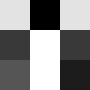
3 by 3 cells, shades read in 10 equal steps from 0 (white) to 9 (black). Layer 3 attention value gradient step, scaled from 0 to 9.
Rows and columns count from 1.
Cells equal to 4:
0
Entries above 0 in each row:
3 2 2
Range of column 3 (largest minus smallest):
7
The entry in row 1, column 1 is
1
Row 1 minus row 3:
-5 9 -7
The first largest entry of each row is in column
2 1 3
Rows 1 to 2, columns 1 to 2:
1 9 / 7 0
